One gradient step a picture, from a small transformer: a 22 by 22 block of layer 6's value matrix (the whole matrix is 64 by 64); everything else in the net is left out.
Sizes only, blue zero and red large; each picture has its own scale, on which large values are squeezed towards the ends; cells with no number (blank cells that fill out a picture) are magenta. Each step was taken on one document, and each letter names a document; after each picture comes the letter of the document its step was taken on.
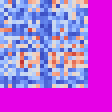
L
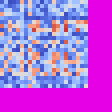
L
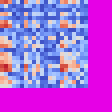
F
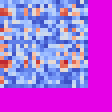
F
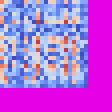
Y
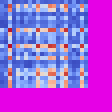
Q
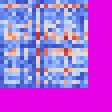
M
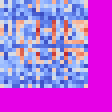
L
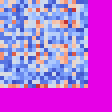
Y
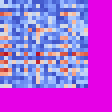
F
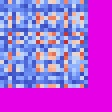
Q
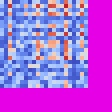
Q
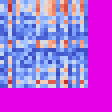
Q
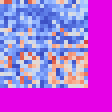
L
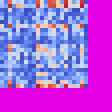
Q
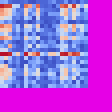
F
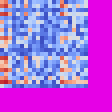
F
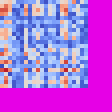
F
